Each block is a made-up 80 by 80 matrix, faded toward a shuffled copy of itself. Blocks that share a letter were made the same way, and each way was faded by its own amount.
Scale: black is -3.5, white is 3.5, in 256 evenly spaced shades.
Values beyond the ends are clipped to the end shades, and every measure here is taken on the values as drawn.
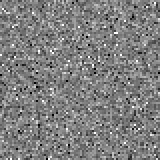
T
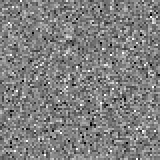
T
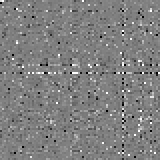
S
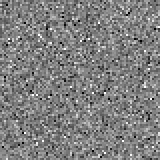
T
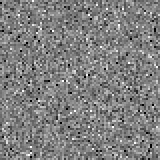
T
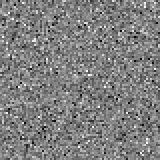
T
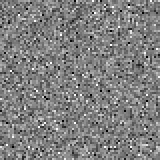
T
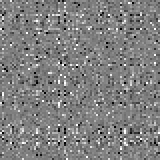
S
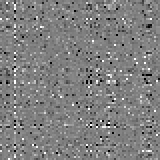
S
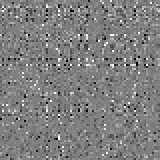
S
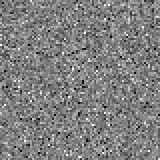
T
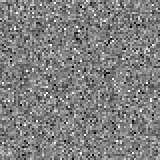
T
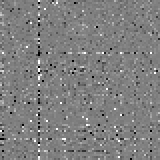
S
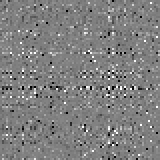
S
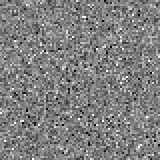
T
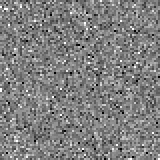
T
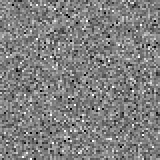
T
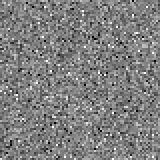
T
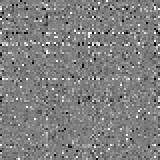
S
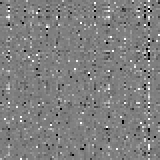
S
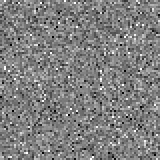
T
